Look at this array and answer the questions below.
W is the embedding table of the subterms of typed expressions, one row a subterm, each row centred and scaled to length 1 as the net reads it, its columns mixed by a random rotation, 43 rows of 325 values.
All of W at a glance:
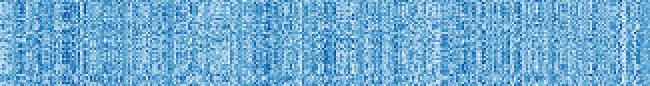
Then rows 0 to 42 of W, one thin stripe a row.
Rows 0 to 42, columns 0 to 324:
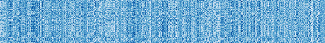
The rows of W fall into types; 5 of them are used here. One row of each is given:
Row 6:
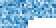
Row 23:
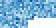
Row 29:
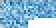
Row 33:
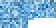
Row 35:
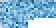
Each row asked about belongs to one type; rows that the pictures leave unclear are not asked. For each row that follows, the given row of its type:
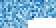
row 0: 23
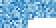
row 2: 33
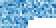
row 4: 6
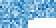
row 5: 33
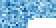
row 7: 6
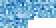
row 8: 23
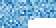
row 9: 29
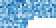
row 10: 6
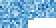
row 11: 33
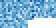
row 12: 23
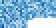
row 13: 33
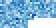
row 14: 23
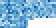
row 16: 6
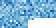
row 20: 29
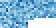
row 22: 35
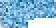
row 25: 35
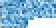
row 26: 6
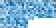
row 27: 29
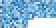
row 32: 33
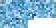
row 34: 23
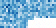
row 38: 6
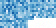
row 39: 23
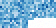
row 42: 33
